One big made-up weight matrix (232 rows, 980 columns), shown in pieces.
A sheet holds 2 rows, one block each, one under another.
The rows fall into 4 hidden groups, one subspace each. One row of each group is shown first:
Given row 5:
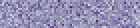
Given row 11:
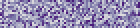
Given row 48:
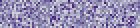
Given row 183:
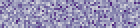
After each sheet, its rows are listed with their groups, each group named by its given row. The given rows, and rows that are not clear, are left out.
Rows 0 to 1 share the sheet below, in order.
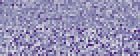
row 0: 48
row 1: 5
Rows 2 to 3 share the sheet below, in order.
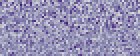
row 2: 48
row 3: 183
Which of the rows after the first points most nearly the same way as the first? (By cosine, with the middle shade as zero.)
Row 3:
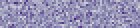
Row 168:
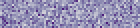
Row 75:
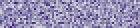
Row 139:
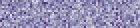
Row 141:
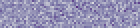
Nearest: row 75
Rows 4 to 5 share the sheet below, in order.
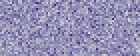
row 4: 48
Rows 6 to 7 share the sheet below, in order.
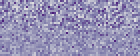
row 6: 11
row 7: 11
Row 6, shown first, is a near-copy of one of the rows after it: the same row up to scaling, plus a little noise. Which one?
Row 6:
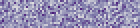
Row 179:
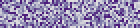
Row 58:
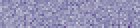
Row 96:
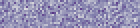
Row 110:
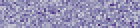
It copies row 96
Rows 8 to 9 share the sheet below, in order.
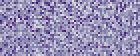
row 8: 183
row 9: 183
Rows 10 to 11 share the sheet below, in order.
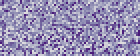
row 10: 11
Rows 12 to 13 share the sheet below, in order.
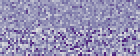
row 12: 11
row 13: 183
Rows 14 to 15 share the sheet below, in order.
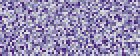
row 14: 11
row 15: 5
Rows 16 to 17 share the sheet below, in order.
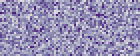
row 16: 48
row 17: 48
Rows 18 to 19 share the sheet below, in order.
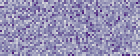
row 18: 5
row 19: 5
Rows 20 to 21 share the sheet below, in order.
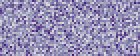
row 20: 183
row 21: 183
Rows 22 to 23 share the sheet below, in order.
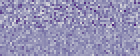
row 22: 183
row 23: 5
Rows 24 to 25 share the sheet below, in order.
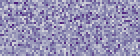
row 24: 183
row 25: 5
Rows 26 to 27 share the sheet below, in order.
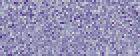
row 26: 183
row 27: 11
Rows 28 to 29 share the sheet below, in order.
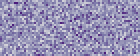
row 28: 183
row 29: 183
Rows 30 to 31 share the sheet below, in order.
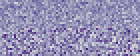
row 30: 183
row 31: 48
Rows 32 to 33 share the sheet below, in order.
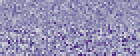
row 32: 48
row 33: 183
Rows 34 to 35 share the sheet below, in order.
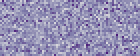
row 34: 11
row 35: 183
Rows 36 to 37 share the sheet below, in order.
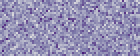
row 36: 48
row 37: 11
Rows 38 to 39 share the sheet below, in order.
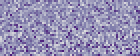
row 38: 5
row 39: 183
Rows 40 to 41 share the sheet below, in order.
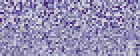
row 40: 48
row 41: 11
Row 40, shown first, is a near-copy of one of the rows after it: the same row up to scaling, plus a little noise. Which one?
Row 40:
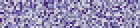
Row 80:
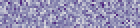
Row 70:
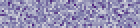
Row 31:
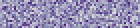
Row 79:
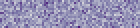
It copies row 79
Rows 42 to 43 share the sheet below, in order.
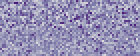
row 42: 183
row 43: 5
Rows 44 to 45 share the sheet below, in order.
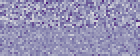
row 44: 48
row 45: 5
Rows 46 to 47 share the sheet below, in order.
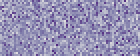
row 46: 5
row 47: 48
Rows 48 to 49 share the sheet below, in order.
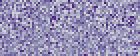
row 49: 11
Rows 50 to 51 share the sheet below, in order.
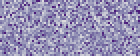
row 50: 5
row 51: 48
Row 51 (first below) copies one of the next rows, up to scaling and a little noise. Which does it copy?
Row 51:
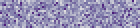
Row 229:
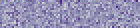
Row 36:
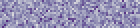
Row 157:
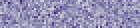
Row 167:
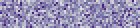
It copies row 167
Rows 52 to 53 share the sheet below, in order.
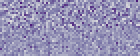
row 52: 48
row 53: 11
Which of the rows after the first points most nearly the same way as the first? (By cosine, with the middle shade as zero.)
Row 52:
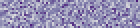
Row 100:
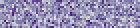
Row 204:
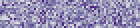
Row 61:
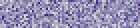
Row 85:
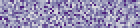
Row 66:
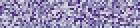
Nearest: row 204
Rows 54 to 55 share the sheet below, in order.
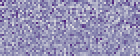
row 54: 5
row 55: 5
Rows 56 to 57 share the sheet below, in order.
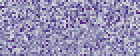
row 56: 5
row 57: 11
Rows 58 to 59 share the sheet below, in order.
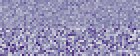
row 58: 11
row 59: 5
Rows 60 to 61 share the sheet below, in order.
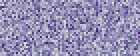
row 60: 5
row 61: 11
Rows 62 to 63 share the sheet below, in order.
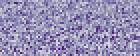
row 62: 183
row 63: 11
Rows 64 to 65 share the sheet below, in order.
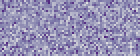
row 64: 48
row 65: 11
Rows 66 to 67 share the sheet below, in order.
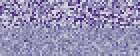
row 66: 48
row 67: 11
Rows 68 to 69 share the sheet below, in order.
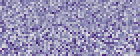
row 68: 11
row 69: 5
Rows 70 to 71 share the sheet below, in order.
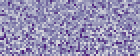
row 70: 48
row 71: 48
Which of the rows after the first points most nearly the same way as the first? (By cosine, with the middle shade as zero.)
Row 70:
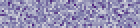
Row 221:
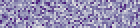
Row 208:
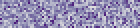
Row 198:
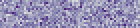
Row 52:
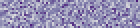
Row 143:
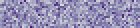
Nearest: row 52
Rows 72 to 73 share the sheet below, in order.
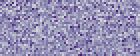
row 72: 48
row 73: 183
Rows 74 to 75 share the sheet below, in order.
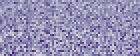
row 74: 183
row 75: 183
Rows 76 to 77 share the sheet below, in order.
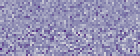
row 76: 5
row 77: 183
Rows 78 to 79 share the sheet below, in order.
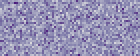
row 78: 183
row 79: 48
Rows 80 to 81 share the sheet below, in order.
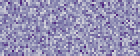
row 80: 48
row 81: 183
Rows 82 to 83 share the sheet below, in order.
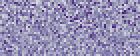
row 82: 183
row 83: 48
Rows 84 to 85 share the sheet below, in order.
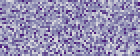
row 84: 11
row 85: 48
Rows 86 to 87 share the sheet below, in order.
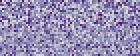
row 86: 5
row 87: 183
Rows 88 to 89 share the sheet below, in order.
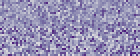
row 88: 11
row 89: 5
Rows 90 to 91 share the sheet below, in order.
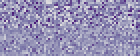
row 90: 48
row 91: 48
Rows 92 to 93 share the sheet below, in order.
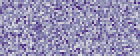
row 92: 183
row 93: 183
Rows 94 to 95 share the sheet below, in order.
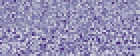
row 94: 5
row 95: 48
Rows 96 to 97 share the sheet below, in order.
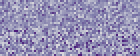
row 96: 11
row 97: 183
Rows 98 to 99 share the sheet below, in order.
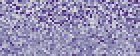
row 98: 48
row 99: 5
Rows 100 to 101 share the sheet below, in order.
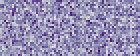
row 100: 48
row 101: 48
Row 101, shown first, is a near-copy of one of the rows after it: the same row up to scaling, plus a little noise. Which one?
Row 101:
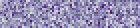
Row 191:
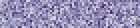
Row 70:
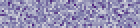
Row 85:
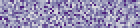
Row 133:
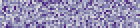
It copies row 191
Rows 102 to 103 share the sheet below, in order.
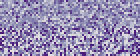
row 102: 48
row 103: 5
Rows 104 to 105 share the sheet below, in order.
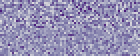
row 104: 183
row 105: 5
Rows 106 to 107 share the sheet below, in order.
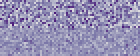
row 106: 5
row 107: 11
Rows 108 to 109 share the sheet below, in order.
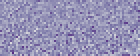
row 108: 5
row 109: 5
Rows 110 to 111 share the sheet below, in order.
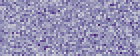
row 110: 11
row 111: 48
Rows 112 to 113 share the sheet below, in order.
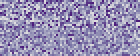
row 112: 48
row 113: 5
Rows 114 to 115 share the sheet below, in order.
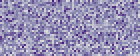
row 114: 11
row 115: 183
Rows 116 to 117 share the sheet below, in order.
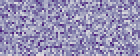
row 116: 183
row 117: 48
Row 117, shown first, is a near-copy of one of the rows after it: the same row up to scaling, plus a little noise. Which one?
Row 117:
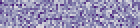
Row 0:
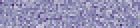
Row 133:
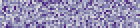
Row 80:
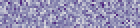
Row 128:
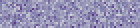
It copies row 0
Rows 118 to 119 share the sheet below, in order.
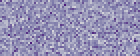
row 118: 5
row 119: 48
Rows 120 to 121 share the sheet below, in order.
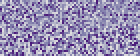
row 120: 11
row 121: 183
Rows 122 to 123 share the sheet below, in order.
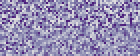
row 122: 11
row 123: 48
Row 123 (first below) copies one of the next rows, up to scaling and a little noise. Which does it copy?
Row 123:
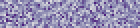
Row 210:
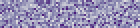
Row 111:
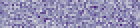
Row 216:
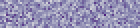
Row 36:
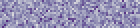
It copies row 216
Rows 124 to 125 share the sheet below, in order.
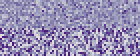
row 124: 183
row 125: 5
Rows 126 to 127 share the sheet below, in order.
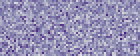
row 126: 183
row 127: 183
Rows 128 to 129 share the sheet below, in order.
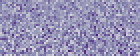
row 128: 48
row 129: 48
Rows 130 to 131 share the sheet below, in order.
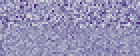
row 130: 48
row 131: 11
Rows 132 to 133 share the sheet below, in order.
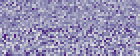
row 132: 48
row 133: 48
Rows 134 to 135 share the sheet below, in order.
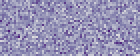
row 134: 183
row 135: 48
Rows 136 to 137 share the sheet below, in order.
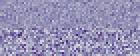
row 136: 48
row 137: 183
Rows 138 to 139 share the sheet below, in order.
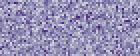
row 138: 183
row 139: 5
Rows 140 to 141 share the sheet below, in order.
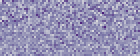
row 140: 5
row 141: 183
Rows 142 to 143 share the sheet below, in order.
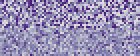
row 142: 48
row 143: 48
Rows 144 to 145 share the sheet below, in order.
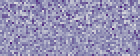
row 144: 183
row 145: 5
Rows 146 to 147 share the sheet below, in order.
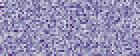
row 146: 5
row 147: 183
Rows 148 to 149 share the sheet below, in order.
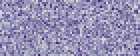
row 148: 5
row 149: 11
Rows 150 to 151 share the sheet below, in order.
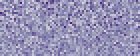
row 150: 48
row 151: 48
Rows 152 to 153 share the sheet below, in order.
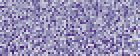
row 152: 5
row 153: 5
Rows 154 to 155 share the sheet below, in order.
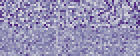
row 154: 5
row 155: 11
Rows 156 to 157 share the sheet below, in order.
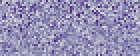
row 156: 5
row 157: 48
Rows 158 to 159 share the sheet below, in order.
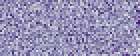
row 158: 5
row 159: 5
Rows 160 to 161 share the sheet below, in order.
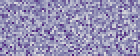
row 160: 183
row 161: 183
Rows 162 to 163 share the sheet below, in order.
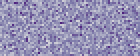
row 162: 183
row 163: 11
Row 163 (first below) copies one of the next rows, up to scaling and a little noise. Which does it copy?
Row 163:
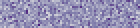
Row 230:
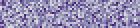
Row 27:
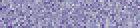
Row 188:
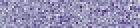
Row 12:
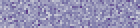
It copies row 12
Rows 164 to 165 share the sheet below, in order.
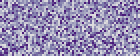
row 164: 11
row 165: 5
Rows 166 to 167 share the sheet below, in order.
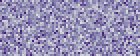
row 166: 5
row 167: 48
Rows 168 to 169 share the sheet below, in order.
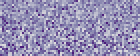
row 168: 48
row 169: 5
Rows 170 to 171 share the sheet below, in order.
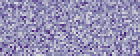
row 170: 183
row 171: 183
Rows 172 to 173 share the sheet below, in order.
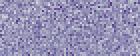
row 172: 183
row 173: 5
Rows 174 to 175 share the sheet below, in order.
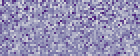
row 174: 5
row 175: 11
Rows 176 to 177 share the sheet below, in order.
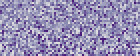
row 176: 183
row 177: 11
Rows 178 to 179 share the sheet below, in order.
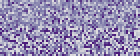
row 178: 11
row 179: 11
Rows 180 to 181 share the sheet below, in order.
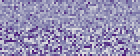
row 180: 48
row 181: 11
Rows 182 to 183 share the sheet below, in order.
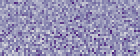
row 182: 183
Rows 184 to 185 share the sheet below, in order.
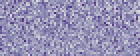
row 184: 5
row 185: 5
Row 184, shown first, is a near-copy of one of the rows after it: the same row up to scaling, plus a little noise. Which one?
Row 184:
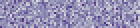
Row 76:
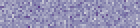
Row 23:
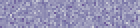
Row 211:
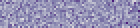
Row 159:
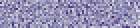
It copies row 23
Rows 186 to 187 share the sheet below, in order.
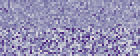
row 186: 11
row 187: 11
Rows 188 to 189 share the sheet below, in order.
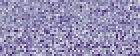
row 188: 11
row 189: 183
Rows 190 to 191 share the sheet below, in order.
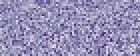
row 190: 48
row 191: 48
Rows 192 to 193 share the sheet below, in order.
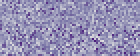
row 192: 48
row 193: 5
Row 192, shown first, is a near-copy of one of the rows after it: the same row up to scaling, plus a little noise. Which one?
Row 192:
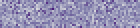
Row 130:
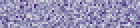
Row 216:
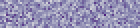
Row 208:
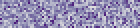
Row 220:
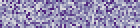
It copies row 220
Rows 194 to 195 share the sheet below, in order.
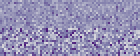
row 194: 183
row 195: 11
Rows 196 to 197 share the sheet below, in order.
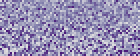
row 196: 5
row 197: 5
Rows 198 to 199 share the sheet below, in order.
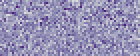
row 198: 11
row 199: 5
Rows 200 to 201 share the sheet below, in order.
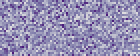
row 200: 183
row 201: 5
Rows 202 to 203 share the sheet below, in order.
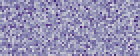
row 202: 11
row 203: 48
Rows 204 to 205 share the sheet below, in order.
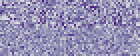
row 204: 48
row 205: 5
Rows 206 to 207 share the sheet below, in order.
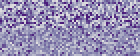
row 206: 183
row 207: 5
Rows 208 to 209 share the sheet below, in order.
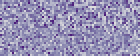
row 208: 48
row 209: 5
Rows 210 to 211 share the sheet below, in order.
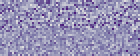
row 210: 48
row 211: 5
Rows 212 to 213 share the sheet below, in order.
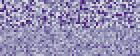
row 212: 48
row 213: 183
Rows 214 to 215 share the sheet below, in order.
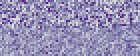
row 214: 11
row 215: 11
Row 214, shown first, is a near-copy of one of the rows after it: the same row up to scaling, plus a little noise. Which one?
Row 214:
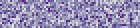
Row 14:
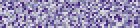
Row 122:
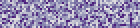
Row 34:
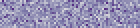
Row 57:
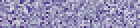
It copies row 122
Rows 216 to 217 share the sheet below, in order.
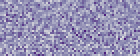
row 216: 48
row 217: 183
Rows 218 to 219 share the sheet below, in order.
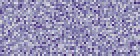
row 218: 183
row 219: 11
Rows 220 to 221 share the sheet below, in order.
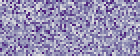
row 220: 48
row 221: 183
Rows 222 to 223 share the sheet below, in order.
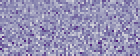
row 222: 11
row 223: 5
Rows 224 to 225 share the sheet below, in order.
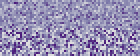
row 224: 183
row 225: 48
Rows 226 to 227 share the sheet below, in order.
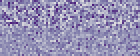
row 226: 48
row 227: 11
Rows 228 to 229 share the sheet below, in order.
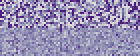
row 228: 5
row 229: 48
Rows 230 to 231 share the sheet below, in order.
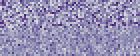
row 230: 11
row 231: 5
